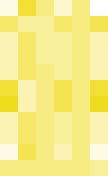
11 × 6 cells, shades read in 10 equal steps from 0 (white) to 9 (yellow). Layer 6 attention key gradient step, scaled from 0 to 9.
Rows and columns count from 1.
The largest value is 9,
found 2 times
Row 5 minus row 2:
-3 2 1 -2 0 -4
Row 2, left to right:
6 4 4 6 5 7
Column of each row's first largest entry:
2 6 2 2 2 1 1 2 2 2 1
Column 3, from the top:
5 4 4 4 5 5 5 5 5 5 5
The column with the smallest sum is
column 6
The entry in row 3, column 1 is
3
